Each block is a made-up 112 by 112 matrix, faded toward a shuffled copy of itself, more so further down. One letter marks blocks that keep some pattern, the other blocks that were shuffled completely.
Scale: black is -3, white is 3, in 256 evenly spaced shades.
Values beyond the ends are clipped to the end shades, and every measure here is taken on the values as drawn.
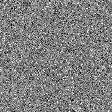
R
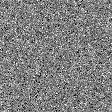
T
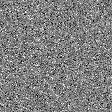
R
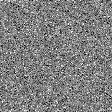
R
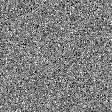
T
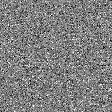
R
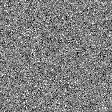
R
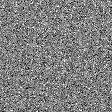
T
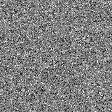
R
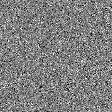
R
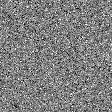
T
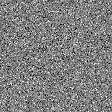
R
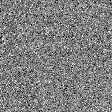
R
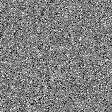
R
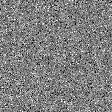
R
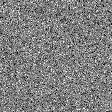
T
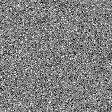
R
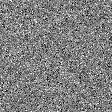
T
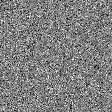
R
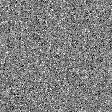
R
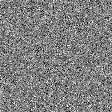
R
